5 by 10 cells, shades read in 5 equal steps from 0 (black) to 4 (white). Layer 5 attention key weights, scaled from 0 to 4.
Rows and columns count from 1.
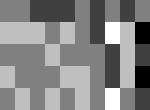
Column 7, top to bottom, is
1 1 2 2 2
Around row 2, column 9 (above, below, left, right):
1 3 4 0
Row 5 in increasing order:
1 2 2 2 2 2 3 3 3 4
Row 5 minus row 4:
-1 1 0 1 -1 0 0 3 -1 1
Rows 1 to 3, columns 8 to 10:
2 1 2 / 4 3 0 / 1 3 1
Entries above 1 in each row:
5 8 8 8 9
